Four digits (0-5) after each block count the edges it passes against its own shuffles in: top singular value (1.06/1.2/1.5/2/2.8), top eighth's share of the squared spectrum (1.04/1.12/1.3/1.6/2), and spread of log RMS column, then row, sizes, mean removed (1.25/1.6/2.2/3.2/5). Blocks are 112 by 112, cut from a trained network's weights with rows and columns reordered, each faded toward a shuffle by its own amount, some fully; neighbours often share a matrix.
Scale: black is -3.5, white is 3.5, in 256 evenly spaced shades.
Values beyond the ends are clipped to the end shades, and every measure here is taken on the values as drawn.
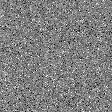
0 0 0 0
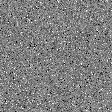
0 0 0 0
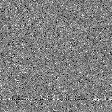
3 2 1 1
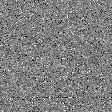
2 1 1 1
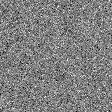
0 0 0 0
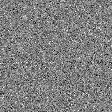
2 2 0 1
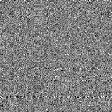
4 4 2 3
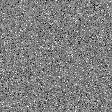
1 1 0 0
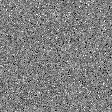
2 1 0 0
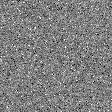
0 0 0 0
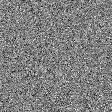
0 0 0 0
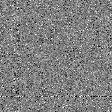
3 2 2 1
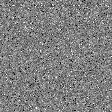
1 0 0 0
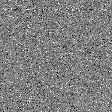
2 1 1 0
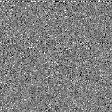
3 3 2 2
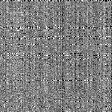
4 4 2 4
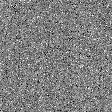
1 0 0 0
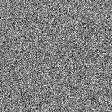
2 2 0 0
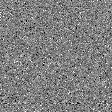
2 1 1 0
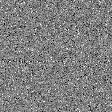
2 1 0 0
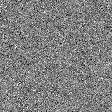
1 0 0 0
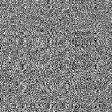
4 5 3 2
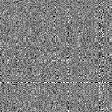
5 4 3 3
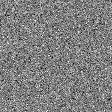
1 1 0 0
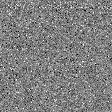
2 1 0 1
